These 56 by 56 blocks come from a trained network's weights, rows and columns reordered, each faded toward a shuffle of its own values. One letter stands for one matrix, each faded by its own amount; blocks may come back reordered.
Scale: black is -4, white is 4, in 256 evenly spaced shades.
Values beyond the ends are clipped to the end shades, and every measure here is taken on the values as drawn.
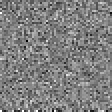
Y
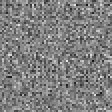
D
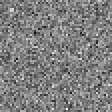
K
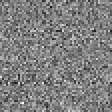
D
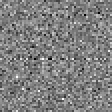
Y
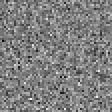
K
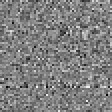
Y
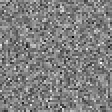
K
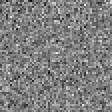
D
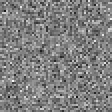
D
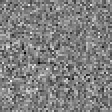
D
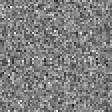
D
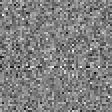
Y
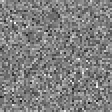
K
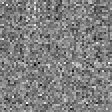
D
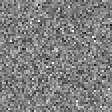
K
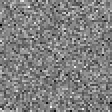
K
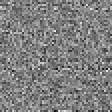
D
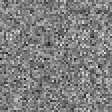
D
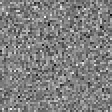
K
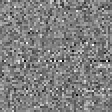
Y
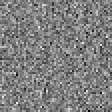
K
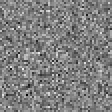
D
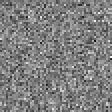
D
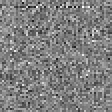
Y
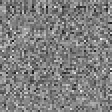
D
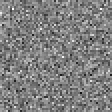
K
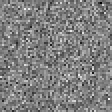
K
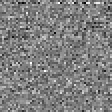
Y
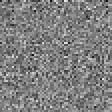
D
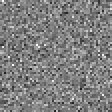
K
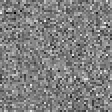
D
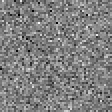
K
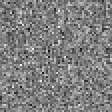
D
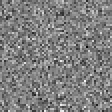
D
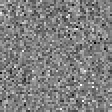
K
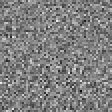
D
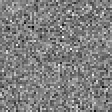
K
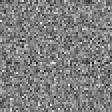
D
